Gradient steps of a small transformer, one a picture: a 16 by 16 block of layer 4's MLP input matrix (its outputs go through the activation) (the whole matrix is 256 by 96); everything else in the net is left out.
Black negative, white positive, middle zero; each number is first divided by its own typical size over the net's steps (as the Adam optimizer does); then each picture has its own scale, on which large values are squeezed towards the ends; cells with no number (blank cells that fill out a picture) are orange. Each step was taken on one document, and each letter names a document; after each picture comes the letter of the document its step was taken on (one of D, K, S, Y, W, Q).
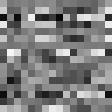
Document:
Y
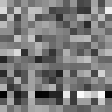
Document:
Y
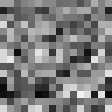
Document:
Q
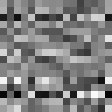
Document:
Y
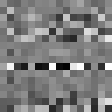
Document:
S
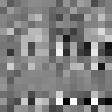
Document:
S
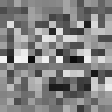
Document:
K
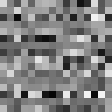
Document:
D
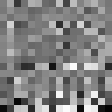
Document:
S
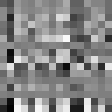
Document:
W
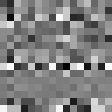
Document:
W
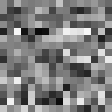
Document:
D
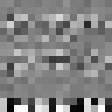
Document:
W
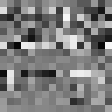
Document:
D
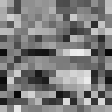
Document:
D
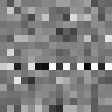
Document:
S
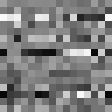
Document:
Q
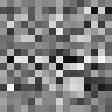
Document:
K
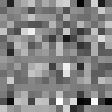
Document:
S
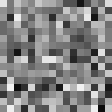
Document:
Y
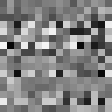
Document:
D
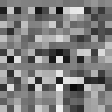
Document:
K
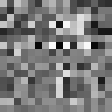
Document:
D
